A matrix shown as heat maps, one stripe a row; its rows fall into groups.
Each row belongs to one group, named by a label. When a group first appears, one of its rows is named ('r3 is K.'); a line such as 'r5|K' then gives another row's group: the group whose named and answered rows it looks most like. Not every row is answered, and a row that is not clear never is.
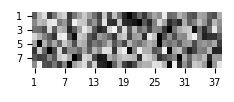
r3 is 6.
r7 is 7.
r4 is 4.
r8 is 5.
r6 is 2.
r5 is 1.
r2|5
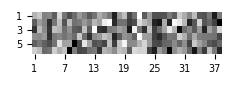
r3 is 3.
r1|4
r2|2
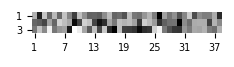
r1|1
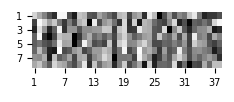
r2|3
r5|7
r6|2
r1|4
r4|7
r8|3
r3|2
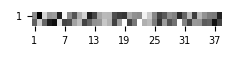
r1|1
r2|2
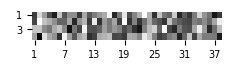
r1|2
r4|1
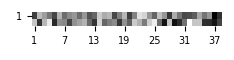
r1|2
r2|4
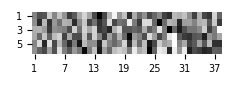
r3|5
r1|6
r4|3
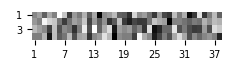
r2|5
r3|3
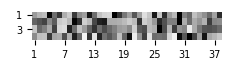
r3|4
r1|1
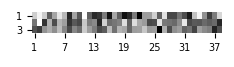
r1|5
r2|6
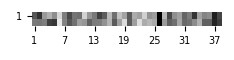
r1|2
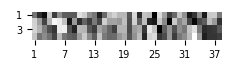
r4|4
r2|6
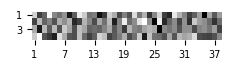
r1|6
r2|7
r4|4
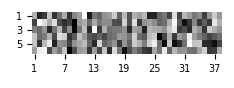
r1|6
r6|5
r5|4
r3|3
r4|4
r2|3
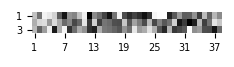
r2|3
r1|5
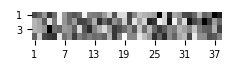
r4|7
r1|2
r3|1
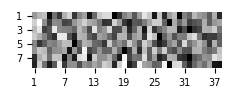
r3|3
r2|5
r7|3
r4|4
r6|5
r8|2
